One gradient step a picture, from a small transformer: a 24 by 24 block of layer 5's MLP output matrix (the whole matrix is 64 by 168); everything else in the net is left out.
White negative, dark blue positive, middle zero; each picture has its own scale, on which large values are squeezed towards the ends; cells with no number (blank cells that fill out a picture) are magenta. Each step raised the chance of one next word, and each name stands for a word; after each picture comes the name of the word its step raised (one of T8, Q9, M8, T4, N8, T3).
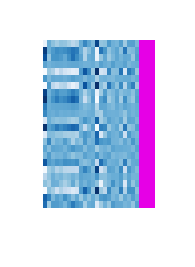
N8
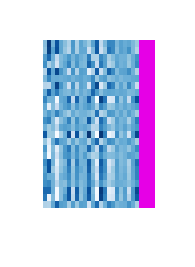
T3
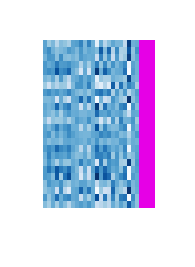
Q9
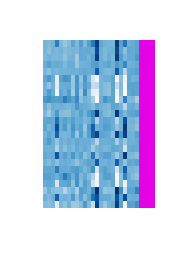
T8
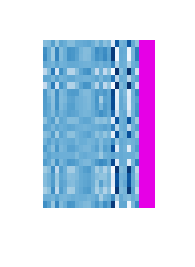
N8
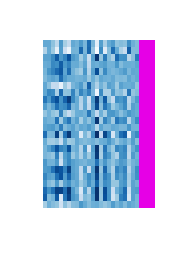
T3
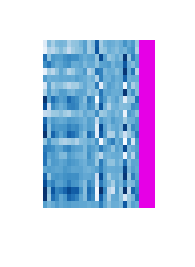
T3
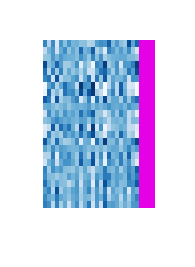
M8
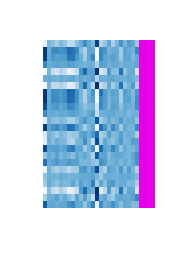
N8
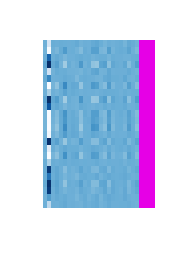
M8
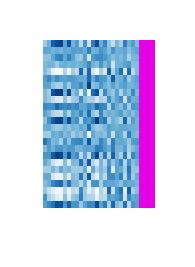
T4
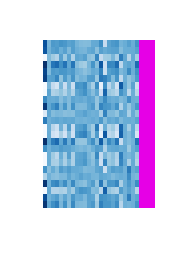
M8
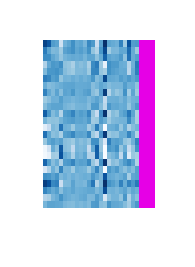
M8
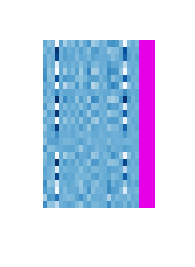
N8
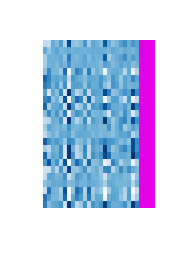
T4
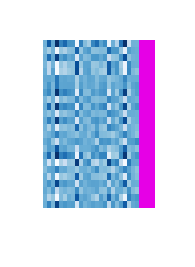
T4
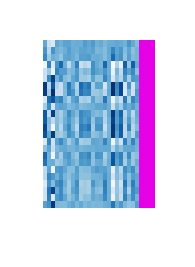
M8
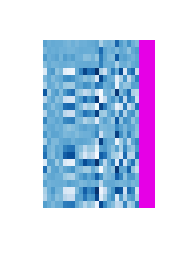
T4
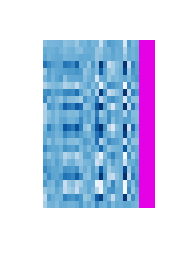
Q9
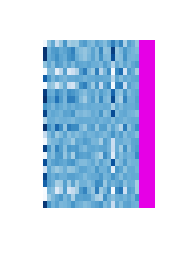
N8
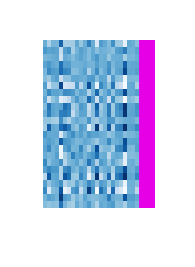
Q9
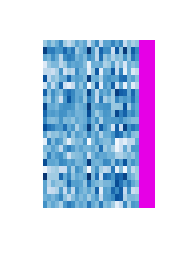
N8
